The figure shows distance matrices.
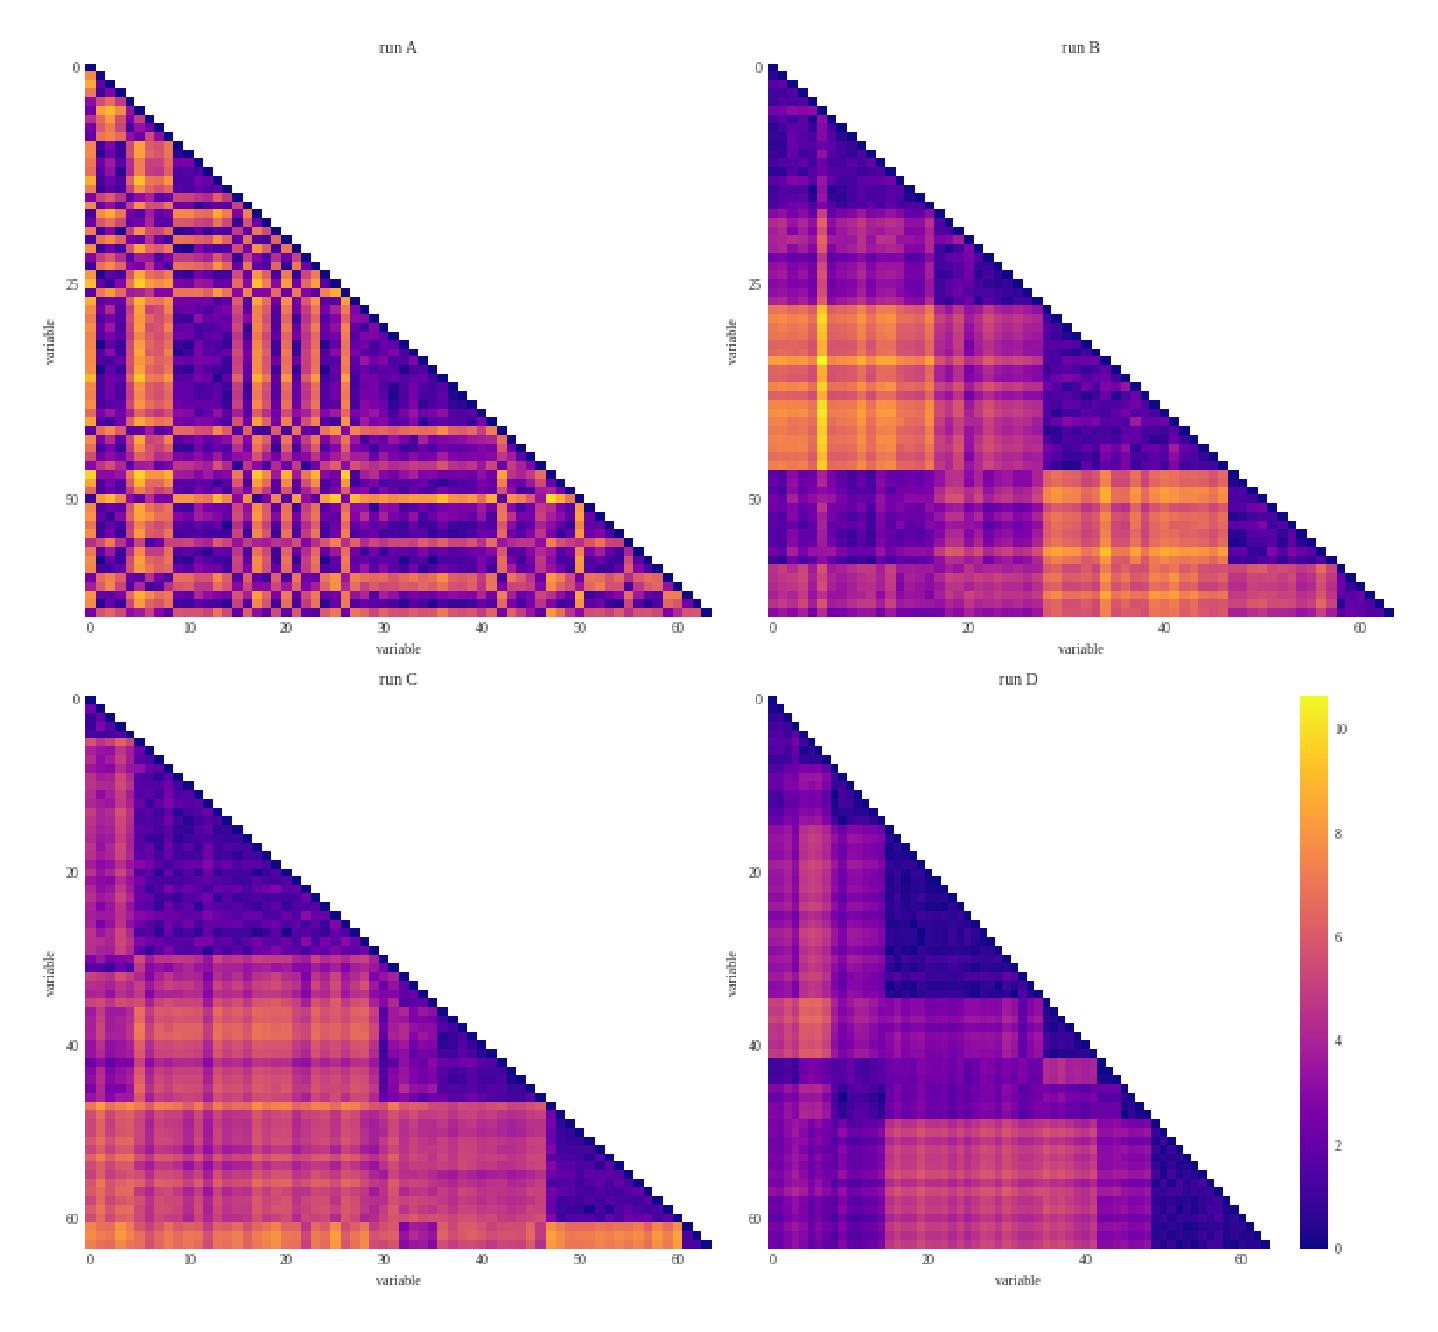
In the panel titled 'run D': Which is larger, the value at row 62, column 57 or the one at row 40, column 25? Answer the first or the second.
the second
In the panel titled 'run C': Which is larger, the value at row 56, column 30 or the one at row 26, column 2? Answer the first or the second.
the first
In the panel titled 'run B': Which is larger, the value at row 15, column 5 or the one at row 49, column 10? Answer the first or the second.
the first
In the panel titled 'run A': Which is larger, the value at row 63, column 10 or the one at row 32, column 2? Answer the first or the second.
the first
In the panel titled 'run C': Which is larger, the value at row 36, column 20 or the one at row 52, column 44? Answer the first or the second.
the first
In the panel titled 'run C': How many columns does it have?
64
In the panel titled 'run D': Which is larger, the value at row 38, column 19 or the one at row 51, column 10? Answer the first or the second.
the first
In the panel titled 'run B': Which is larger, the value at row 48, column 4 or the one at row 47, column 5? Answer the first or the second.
the second
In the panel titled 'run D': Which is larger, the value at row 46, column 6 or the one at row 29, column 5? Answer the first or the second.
the second
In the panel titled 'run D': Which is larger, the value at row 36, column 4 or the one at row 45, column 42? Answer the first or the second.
the first
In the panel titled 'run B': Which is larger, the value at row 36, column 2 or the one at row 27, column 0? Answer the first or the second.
the first
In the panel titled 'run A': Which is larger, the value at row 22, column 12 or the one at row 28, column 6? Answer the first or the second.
the second
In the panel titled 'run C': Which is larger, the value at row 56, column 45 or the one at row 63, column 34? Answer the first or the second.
the first
